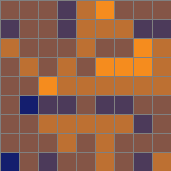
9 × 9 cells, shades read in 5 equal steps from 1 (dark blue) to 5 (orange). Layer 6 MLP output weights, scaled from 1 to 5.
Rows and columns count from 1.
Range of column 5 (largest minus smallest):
1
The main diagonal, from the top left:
3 3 3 4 4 2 4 3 4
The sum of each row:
29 26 32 36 35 21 31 29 25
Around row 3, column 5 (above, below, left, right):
4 3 3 3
